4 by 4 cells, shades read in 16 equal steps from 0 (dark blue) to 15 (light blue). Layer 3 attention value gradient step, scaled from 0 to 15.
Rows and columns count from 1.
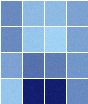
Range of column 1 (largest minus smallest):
5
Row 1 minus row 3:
-2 6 5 1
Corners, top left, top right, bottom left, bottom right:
9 11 14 9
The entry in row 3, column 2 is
7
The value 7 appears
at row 3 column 2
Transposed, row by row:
9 9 11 14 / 13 14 7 0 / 13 15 8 0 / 11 11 10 9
